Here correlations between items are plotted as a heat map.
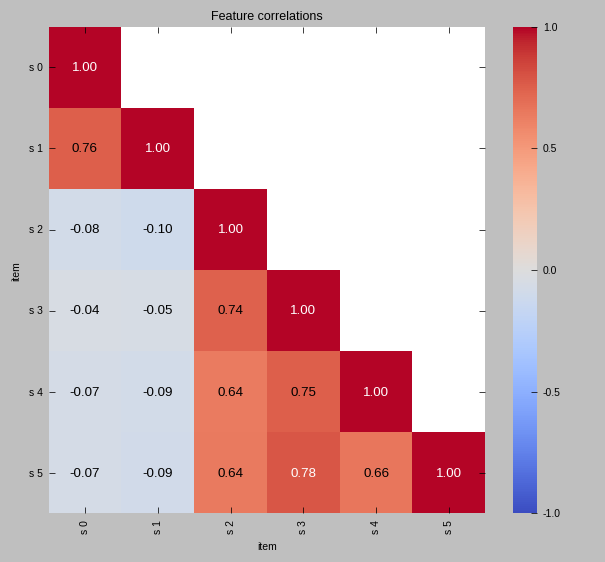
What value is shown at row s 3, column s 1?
-0.05
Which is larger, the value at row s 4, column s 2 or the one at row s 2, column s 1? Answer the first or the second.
the first
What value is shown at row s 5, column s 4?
0.66
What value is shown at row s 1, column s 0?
0.76
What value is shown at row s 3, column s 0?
-0.04
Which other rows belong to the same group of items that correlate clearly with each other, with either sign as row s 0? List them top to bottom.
s 1
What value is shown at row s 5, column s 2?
0.64
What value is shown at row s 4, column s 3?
0.75
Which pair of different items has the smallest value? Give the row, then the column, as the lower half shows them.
s 2, s 1
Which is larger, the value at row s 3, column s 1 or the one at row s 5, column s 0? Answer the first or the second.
the first
